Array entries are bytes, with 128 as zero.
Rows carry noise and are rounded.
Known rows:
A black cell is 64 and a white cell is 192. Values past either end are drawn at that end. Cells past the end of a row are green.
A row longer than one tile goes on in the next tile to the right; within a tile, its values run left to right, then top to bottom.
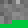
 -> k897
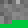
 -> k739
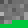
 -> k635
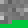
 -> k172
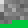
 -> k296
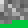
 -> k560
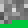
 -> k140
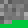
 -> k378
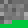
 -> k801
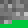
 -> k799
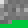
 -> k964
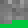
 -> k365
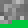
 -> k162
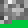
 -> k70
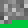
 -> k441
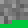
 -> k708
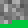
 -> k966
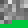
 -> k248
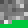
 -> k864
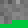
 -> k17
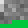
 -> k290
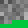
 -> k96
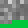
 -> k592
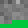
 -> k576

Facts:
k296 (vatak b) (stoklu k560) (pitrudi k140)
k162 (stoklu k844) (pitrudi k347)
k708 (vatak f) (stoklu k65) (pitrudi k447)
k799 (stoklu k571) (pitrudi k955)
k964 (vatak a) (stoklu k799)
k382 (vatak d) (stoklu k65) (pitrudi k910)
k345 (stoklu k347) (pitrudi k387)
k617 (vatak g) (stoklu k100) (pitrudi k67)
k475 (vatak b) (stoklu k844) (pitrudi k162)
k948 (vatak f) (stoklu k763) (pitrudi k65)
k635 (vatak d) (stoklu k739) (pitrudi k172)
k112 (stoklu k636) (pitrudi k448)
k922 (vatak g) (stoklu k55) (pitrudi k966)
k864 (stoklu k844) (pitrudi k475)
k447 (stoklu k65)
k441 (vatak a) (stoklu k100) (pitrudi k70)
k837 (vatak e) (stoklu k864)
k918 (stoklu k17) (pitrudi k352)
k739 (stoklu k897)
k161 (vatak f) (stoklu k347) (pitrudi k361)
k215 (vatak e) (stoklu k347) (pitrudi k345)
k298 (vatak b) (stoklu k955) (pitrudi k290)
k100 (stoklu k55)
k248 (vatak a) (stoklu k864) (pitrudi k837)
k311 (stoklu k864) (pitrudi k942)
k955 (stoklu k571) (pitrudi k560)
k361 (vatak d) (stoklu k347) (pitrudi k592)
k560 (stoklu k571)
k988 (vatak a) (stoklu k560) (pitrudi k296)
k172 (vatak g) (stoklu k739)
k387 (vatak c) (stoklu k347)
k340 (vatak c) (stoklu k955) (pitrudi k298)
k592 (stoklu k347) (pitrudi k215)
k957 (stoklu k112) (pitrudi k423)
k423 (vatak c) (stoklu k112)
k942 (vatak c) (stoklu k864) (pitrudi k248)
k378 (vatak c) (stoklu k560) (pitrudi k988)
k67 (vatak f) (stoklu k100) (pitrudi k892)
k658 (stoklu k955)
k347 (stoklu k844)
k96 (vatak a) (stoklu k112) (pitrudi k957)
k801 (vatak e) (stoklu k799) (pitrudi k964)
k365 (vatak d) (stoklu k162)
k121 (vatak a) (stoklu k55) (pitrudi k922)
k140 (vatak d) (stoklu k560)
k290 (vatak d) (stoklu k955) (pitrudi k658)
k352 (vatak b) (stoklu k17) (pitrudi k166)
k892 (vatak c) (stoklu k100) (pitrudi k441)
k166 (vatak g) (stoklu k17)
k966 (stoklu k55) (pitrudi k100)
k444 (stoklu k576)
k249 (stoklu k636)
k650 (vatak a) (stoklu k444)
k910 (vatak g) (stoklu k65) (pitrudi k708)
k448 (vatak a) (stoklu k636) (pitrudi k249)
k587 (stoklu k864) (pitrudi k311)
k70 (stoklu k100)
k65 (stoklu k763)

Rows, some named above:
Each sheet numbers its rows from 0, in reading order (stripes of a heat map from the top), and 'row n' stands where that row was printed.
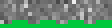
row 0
k447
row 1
k948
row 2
k112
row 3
k892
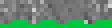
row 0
k166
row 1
k892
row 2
k650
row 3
k447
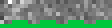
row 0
k387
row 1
k922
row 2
k382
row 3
k571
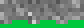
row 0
k922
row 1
k121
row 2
k844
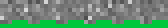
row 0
k957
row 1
k636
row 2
k352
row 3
k441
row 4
k636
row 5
k763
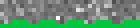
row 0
k67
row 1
k166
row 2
k65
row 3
k347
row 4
k948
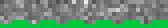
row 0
k844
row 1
k55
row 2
k636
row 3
k955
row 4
k423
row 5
k708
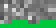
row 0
k100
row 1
k910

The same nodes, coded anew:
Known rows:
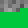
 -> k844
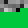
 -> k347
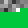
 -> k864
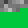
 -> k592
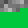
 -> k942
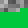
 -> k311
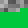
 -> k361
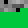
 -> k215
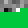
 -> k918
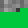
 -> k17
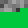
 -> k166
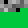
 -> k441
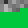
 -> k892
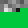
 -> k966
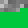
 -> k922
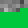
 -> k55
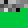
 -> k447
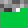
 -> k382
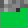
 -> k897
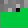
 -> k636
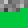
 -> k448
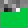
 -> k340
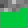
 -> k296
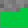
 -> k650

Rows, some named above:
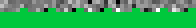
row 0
k922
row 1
k636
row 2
k423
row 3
k100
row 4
k387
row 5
k121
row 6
k966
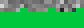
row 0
k67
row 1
k365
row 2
k957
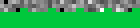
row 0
k441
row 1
k571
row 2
k112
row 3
k799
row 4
k966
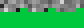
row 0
k708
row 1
k763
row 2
k352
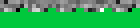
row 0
k347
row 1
k162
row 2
k763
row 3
k617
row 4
k347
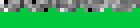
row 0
k70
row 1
k441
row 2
k560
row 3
k96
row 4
k922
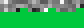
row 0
k65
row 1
k948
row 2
k172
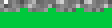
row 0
k955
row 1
k922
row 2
k910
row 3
k910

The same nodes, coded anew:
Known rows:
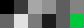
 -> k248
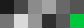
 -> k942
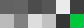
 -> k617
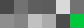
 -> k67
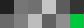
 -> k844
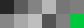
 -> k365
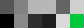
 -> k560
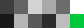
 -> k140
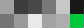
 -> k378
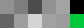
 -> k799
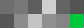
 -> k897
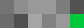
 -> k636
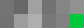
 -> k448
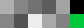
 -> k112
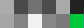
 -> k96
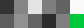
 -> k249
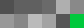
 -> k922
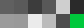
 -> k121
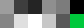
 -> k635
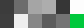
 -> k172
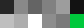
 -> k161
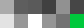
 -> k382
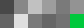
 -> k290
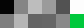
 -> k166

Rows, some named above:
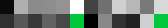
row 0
k100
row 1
k560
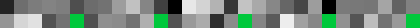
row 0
k475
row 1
k571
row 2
k347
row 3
k112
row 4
k763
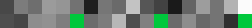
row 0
k55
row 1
k844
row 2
k441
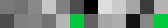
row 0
k571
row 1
k347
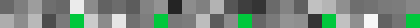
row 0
k708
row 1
k910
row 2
k844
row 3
k892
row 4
k910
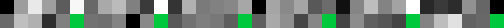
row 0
k387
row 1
k65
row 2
k966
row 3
k162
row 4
k70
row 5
k864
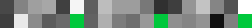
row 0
k172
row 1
k955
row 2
k447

